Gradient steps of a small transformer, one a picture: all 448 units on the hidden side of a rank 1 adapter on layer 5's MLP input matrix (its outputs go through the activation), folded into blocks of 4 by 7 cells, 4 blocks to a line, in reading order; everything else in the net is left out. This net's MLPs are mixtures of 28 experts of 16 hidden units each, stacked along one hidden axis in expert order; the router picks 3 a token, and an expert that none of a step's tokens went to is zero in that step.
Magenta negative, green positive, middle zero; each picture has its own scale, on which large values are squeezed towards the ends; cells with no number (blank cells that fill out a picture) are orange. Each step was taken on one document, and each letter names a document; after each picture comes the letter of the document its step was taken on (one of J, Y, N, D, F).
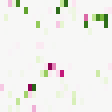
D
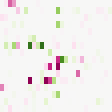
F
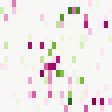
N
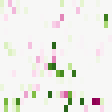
N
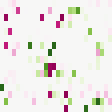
N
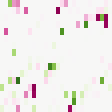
D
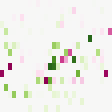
F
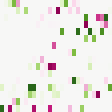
D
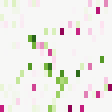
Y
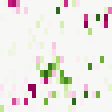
D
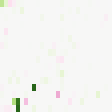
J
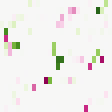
F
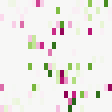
Y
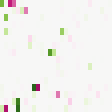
J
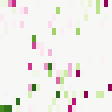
Y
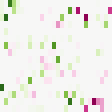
N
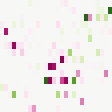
F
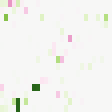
J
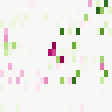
F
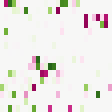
D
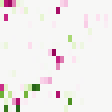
J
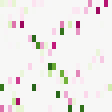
Y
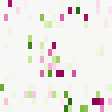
N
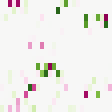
D
